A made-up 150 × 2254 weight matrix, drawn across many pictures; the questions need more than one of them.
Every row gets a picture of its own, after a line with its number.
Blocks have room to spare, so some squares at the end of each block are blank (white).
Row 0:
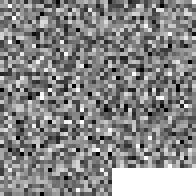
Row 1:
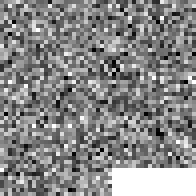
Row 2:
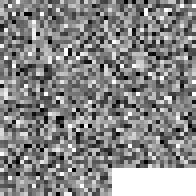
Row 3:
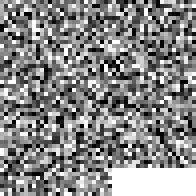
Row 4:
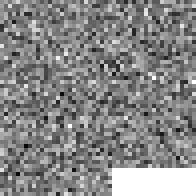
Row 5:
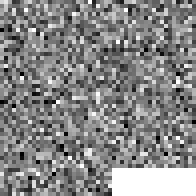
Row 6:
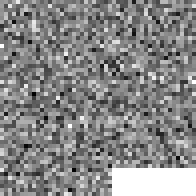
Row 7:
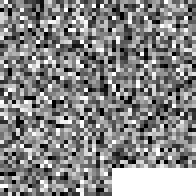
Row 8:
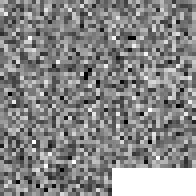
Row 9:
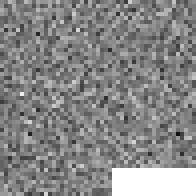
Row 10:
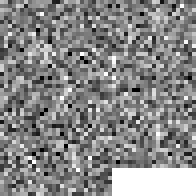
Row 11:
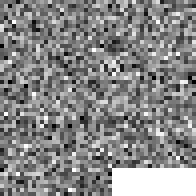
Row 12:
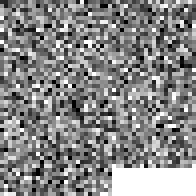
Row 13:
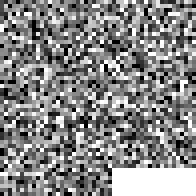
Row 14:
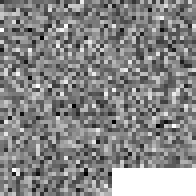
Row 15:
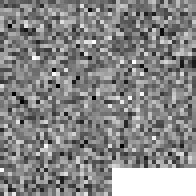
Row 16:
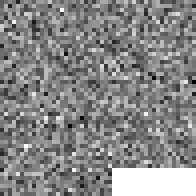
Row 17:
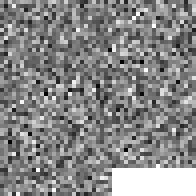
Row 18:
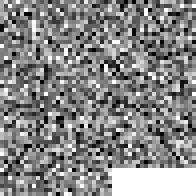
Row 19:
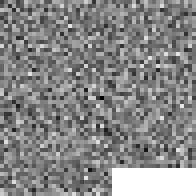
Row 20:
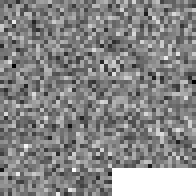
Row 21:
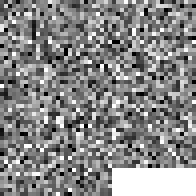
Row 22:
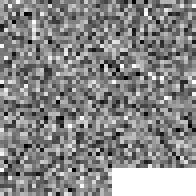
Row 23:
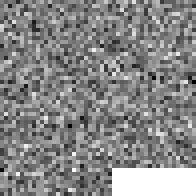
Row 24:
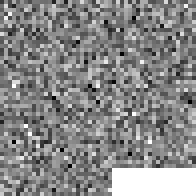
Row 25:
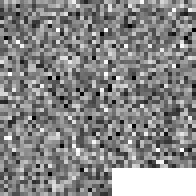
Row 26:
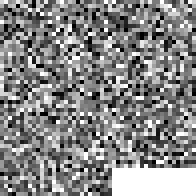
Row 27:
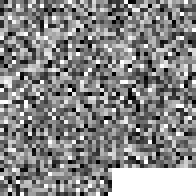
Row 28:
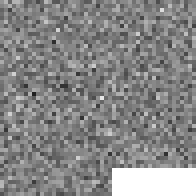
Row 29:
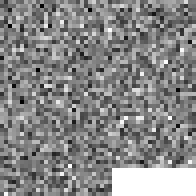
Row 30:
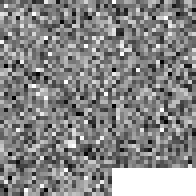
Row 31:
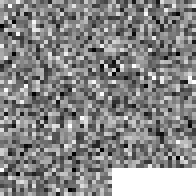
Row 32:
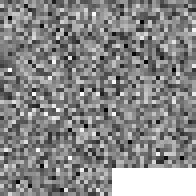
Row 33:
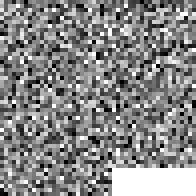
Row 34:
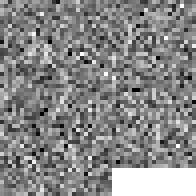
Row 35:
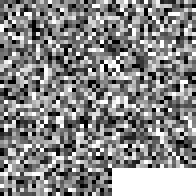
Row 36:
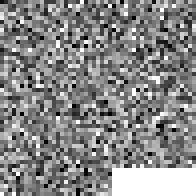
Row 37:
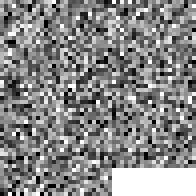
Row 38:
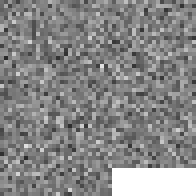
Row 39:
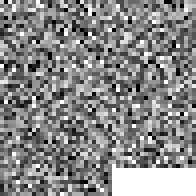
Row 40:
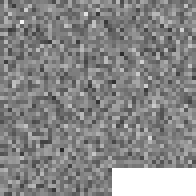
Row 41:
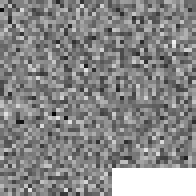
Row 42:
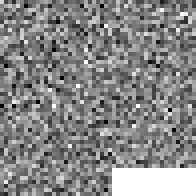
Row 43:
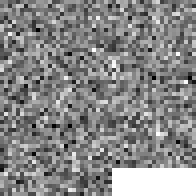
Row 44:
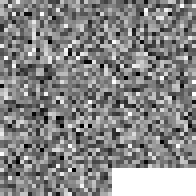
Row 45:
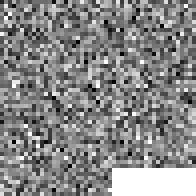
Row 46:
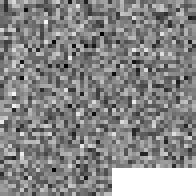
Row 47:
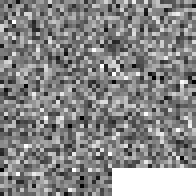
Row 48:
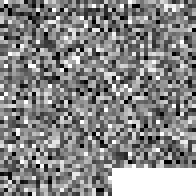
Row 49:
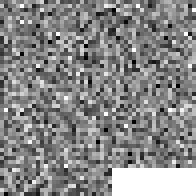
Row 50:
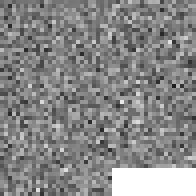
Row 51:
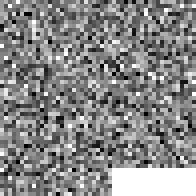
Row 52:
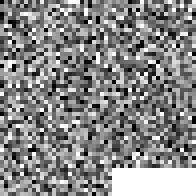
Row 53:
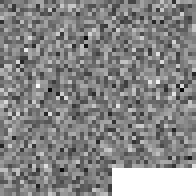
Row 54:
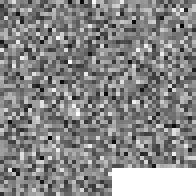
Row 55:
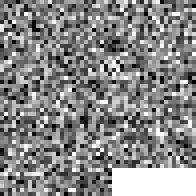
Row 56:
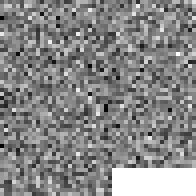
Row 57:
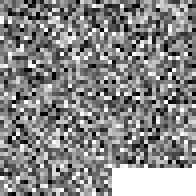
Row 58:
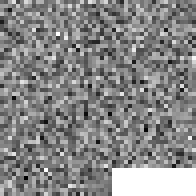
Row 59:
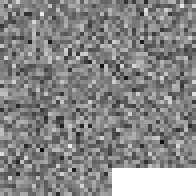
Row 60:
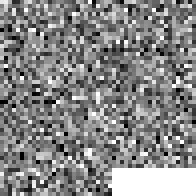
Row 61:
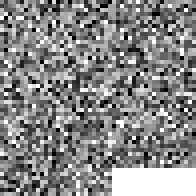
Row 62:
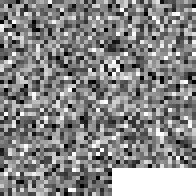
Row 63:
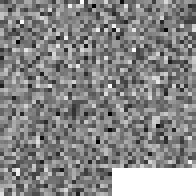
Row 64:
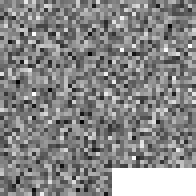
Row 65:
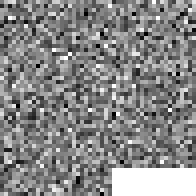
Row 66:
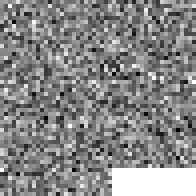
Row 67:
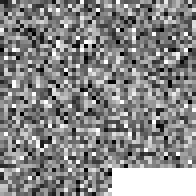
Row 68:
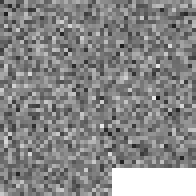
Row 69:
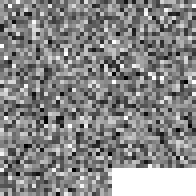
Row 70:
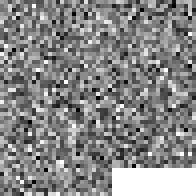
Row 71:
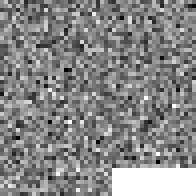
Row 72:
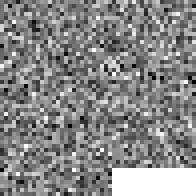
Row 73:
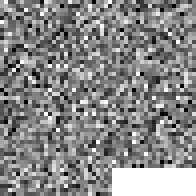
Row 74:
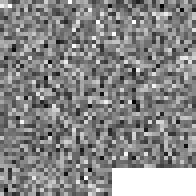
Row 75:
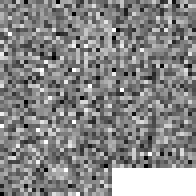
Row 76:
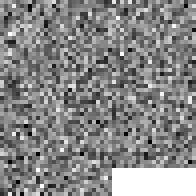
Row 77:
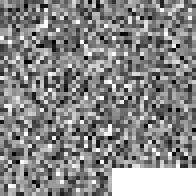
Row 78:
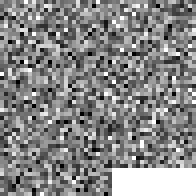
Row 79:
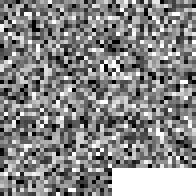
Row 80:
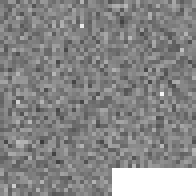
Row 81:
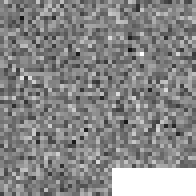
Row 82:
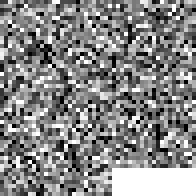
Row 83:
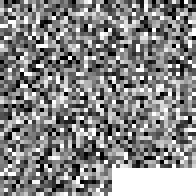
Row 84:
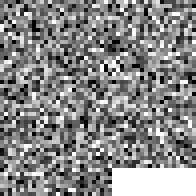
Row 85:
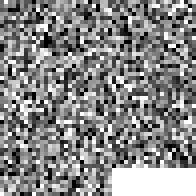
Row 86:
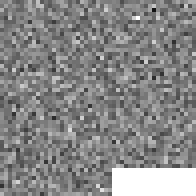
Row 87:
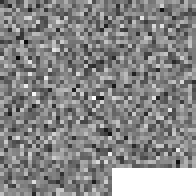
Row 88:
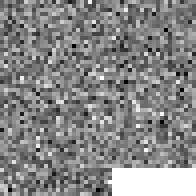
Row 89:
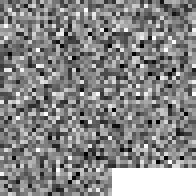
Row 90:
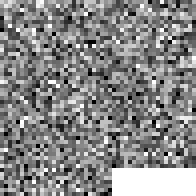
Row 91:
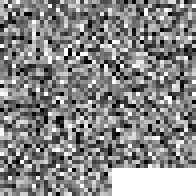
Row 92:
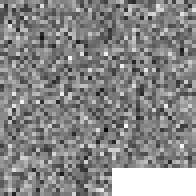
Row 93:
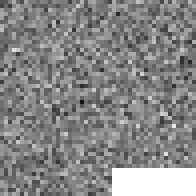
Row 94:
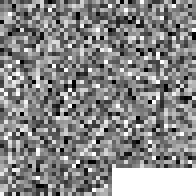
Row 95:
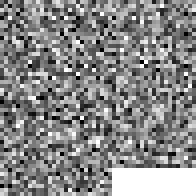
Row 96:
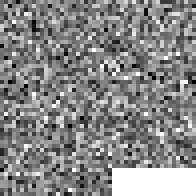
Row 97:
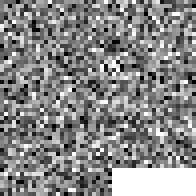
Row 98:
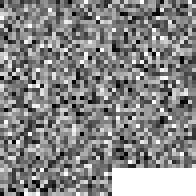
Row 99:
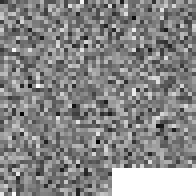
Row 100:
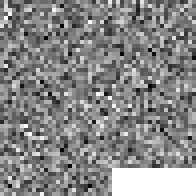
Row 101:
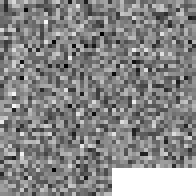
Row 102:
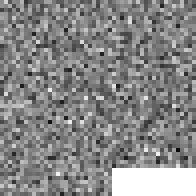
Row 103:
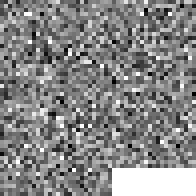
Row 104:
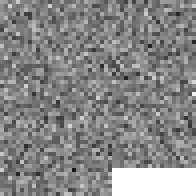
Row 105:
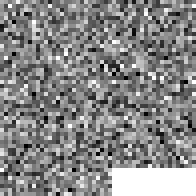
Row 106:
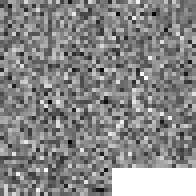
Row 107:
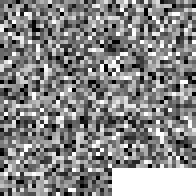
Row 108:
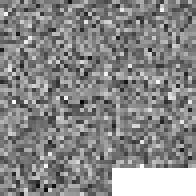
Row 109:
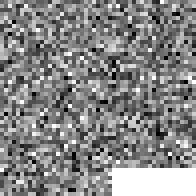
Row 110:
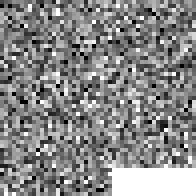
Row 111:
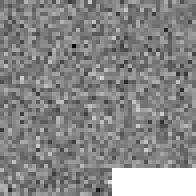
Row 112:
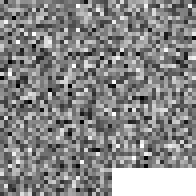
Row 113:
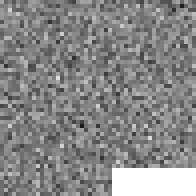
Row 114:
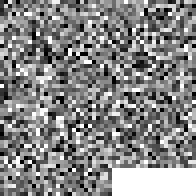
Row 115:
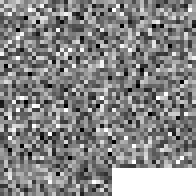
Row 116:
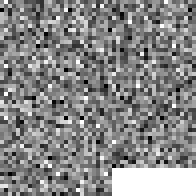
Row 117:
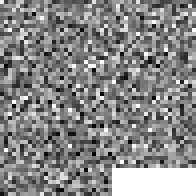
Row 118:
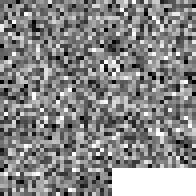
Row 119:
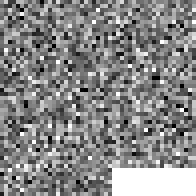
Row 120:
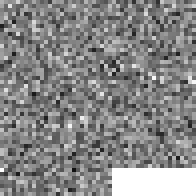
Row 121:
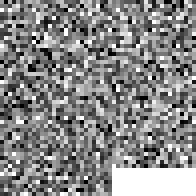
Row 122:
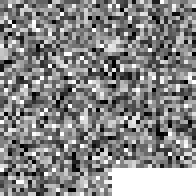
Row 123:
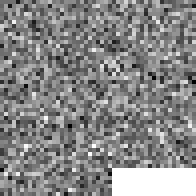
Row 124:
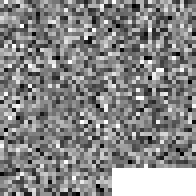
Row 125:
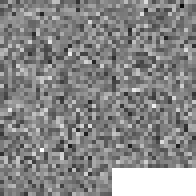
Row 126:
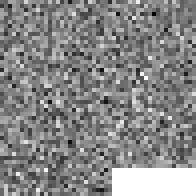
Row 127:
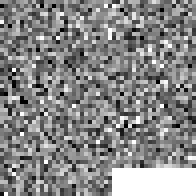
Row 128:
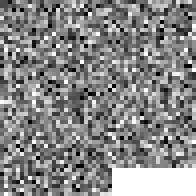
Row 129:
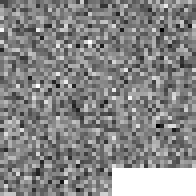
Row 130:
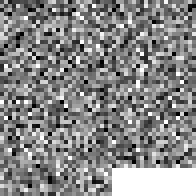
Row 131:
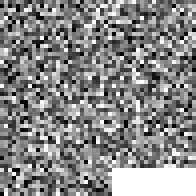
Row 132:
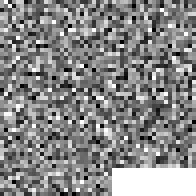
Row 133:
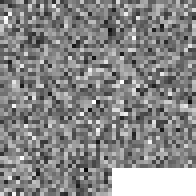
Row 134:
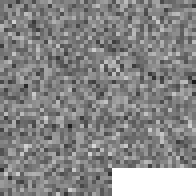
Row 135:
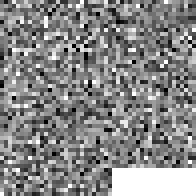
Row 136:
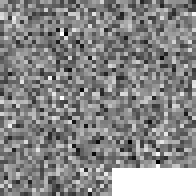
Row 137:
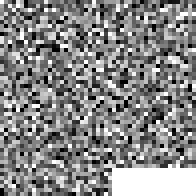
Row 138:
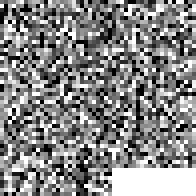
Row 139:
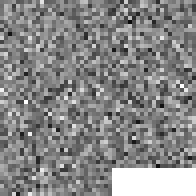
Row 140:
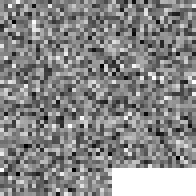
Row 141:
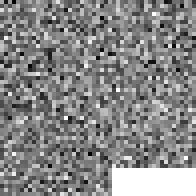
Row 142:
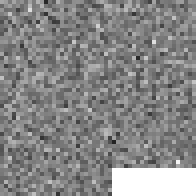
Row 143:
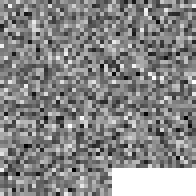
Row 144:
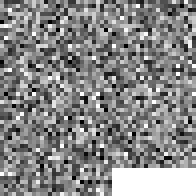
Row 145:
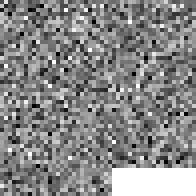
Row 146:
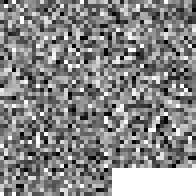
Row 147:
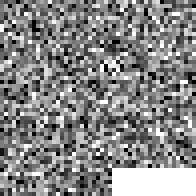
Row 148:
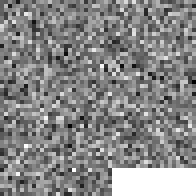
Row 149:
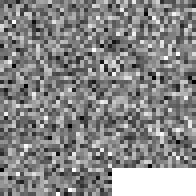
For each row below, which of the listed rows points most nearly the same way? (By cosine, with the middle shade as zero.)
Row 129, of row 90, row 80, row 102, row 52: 80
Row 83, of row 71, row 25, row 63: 63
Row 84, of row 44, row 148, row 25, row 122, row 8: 148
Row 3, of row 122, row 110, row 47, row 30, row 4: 4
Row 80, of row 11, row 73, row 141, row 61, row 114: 61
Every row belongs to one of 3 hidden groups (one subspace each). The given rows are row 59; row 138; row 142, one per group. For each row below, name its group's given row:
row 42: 142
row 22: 59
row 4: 59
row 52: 142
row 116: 142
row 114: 59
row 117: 142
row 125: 59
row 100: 138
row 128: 138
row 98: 138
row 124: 142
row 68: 142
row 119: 138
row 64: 142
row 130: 142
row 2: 59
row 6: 59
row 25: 142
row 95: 142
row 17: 138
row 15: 138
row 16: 59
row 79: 59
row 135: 138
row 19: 142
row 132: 142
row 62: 59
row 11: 59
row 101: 138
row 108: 138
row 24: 138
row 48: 142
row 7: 142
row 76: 138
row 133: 138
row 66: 59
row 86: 142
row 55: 59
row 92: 138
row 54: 138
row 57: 142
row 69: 59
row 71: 142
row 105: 59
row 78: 142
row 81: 138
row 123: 59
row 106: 138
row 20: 59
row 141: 142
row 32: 142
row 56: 142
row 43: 59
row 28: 142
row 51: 59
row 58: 138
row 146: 138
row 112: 142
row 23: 59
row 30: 138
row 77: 142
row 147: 59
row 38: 59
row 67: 138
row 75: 138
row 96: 59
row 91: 59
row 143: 59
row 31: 59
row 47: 59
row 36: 138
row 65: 142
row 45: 138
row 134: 59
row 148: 59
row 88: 138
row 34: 59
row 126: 138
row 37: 138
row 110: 138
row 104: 59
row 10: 59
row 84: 59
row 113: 142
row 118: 59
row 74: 138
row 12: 138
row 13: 59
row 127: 138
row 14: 138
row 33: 142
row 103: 59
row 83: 142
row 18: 59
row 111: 138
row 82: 59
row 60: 138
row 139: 138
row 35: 59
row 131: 138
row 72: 59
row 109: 59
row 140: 59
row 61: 138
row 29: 138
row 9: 138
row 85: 142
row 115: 142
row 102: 142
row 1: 59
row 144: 142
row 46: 138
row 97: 59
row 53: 138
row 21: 59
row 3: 59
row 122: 59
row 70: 138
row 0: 142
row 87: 142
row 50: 138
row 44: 59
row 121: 142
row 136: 142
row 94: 138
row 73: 138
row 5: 138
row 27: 138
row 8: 138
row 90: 138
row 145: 142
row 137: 142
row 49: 138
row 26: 142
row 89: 142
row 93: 138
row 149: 59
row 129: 138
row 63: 138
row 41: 142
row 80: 138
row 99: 138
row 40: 138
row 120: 59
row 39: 142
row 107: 59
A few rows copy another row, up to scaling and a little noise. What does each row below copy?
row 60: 5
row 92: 138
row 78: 64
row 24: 45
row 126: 106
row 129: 12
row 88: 111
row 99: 36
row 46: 101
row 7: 116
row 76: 37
